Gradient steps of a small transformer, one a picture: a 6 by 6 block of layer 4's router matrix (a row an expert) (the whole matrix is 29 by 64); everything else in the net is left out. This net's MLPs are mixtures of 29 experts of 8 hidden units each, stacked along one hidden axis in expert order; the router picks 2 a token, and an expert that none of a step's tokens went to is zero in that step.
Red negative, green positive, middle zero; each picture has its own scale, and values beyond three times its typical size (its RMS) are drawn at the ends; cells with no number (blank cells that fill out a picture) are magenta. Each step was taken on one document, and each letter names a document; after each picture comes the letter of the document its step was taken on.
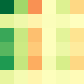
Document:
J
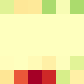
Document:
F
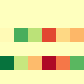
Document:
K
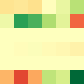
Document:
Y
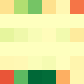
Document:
K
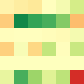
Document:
Y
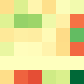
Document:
Y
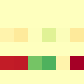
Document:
K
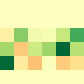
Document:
K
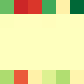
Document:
F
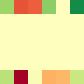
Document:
F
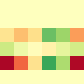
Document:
K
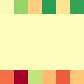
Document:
F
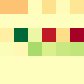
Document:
J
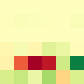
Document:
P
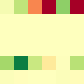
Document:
F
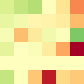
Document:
Y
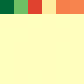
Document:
J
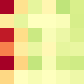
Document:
J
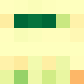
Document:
Y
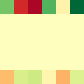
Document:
F
